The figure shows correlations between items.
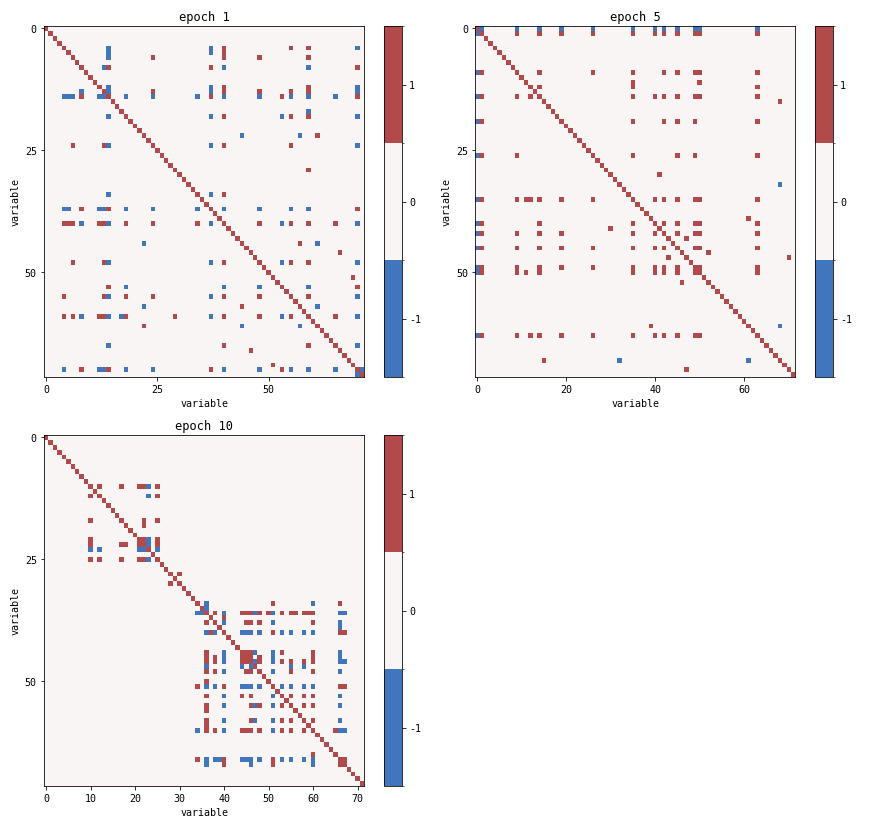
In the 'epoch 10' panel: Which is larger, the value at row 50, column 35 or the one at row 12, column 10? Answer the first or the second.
the second
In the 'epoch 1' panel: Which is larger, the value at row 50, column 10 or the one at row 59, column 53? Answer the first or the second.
the first
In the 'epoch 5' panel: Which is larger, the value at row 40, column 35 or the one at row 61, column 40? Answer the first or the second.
the first
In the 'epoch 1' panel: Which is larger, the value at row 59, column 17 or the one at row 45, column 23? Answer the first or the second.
the second
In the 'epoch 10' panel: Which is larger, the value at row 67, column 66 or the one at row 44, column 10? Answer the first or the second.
the first
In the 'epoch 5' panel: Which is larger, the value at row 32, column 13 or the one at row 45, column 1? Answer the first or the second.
the second
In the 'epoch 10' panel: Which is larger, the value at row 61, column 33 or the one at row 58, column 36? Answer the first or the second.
the second
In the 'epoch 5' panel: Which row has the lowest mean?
0
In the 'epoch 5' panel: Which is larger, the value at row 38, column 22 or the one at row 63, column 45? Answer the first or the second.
the second
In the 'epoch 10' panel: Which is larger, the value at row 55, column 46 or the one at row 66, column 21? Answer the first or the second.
the first
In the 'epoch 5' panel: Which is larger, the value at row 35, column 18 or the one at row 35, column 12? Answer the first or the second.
the second
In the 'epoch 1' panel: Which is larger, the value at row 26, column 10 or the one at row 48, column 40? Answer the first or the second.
the second
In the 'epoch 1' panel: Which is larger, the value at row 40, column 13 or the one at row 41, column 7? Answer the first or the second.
the first
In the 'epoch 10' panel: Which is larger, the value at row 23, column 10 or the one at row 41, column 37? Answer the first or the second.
the second
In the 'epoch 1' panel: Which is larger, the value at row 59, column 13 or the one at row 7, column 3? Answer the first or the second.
the first
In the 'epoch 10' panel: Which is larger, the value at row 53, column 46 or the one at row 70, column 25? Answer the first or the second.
the first
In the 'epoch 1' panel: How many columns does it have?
72
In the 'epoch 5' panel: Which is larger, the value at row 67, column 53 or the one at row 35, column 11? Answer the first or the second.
the second
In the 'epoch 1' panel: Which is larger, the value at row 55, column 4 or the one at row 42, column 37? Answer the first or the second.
the first
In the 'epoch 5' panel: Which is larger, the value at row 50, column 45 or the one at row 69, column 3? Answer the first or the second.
the first
